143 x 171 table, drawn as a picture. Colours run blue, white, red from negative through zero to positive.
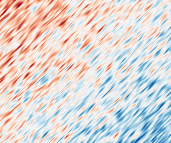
On average the colour sits 50% of the way up the scale. Neither half mirrors the other. The top left is the ninth with the highest average. Streaks slant up to the right. Values rise toward the top left. The bottom right is the ninth with the lowest average.
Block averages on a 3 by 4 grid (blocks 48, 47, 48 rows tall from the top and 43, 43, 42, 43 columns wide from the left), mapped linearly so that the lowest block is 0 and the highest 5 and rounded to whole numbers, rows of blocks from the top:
5432 / 4321 / 3210
